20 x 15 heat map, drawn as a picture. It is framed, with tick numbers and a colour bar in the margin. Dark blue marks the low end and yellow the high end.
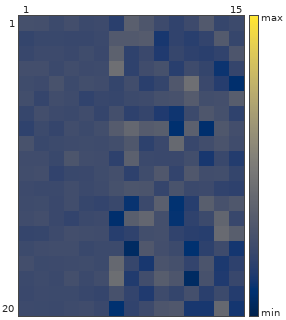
Calmest part: bottom left. Stripes: none. Mirror symmetry: none. Odd rows or columns: none. Average level on the scale: 20%. Seam: vertical, 40% of the way across, the left part calmer. Slope: none.
